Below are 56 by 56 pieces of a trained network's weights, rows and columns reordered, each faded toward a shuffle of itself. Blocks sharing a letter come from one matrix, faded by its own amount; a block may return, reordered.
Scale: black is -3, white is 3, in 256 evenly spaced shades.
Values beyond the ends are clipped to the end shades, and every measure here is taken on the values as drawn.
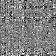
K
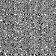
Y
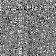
Y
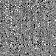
Y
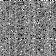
Y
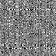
K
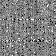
Y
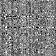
K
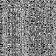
K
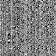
K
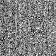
Y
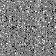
Y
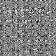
K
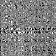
K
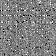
Y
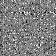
Y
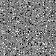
Y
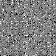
Y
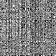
K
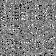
Y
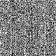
Y
